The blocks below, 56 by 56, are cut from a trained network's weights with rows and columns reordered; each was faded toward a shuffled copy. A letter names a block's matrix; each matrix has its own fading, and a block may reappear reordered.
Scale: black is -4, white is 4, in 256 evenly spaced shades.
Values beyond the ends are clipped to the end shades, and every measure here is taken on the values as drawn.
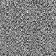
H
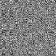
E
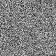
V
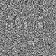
H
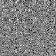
E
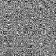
E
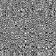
E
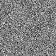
V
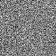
V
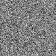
V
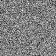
V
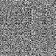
H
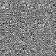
E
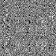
E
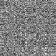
H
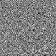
H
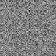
H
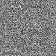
H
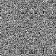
H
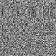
H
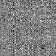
E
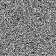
V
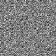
H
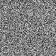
V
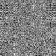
H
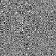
E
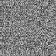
H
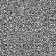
H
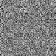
H
